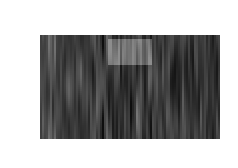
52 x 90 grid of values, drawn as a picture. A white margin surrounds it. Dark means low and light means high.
The grain runs up and down. The top middle is the ninth with the highest average. An odd patch, higher than its surroundings, sits in the top middle.
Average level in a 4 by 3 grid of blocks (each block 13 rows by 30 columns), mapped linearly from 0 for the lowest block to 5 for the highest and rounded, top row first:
251 | 220 | 210 | 211
